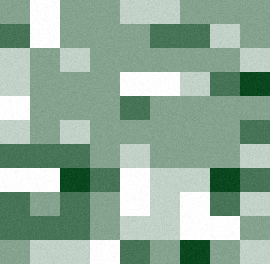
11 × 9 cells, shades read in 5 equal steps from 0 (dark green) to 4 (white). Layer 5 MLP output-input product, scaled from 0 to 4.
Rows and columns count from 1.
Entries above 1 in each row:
9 6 9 7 8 8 6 5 6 6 7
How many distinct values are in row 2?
4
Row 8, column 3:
0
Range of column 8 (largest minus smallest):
4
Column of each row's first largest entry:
2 2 1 5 1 1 5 1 5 7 4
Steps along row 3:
down up down same same same same up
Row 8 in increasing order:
0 0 1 1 3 3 4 4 4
